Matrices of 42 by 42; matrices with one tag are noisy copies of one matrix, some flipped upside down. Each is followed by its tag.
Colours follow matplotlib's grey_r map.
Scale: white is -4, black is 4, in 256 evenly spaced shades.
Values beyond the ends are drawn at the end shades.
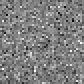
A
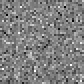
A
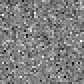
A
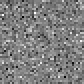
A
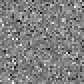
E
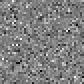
E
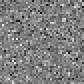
E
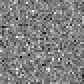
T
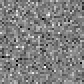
T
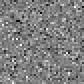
E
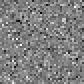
E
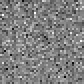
A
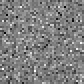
A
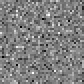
T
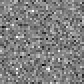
T
